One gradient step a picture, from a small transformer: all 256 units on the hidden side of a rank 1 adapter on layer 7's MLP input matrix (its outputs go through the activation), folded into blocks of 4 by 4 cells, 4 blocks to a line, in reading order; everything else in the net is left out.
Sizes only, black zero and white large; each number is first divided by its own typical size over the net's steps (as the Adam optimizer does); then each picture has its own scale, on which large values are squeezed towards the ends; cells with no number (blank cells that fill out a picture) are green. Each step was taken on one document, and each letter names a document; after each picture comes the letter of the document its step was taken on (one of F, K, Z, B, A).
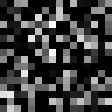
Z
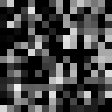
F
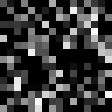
F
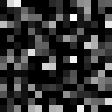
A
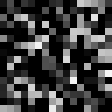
F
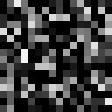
A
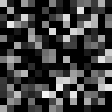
F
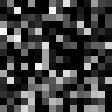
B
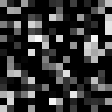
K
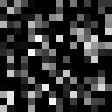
K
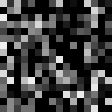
B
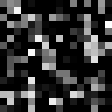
K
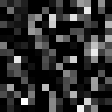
A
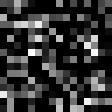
K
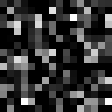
A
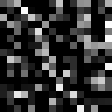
A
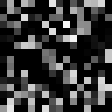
F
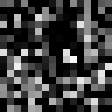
Z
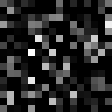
K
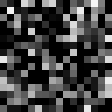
F
